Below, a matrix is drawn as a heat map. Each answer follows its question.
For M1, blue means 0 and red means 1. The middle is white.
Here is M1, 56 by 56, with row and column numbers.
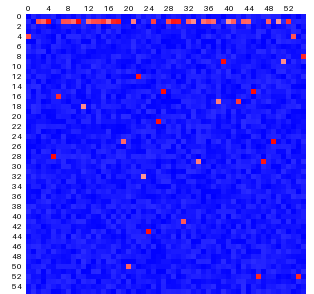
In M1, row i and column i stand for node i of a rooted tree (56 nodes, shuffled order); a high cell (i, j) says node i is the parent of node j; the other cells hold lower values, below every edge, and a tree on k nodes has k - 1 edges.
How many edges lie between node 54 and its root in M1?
2
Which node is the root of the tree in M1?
1
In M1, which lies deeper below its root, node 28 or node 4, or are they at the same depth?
the same depth
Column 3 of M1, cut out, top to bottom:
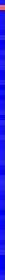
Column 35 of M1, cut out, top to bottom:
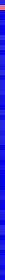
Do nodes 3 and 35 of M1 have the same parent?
yes
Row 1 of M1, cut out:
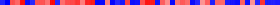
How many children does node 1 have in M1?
31
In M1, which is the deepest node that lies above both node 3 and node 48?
1
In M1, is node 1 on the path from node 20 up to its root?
yes
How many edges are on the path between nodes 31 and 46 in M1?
4
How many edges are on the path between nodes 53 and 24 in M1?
4
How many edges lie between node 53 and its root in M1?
2
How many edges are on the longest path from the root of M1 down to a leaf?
2
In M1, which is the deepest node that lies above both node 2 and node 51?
1
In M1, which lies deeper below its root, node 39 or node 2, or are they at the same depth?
node 39
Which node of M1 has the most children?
1
